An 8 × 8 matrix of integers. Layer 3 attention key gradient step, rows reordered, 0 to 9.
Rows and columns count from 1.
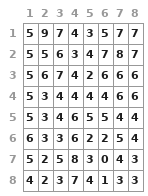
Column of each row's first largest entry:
2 7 3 7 4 1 4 4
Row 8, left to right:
4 2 3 7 4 1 3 3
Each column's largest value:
6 9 7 8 5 7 8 7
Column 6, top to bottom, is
5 7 6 4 5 2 0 1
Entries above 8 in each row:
1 0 0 0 0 0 0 0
